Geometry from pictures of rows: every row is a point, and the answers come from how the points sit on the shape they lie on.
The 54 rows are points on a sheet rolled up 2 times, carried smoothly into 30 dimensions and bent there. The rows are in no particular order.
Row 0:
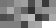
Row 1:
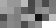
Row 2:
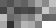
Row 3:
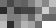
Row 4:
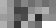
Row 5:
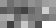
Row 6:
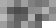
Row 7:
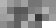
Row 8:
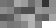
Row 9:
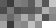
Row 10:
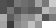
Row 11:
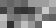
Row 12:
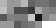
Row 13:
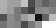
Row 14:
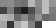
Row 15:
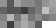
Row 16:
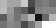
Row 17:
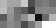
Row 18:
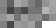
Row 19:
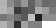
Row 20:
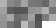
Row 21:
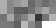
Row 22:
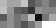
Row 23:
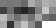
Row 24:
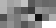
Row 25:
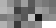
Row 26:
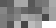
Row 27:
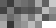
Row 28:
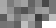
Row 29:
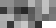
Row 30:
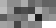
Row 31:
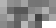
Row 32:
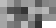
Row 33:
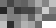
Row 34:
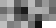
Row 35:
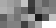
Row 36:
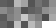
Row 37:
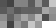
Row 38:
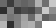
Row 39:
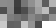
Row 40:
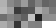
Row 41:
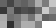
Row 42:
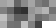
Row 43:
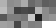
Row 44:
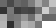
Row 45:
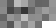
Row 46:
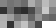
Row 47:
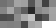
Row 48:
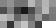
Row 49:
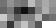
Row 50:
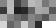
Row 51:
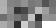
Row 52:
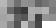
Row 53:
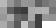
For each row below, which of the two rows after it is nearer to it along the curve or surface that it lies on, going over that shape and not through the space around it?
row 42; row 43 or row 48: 43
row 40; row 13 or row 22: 22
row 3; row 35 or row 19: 35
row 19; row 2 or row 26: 26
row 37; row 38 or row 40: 38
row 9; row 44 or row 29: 44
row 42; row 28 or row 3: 28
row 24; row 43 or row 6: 43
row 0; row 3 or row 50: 3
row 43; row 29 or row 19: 19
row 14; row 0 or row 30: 0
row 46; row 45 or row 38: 38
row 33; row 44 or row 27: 44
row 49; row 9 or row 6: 9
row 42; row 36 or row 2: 36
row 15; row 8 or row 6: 8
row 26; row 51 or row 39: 51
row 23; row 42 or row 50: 50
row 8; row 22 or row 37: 22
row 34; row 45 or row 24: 24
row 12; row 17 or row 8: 17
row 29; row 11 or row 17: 11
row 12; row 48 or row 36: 36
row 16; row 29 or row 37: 37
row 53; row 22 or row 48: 22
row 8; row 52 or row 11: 52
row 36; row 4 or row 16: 16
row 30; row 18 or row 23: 18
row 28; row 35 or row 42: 42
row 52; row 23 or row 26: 26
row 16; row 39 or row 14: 39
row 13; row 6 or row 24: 24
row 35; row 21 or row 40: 40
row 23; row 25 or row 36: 36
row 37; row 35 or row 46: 46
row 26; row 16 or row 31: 16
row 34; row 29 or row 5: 29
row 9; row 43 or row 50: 50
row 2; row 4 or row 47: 47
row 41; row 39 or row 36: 36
